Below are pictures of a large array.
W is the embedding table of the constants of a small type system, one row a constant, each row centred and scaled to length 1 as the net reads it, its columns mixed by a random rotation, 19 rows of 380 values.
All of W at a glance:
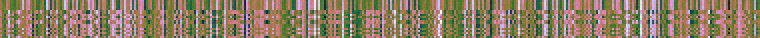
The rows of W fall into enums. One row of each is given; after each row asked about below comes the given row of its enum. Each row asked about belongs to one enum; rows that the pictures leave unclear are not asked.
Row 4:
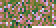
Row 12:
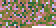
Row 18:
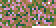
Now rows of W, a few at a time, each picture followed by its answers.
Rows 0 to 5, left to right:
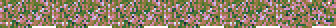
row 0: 4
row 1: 4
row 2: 4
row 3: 4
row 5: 18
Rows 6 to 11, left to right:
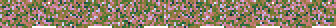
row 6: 18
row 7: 12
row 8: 4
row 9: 12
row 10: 18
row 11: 18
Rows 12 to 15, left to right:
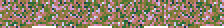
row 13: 12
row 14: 4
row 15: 12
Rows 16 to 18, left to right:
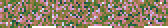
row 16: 4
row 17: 12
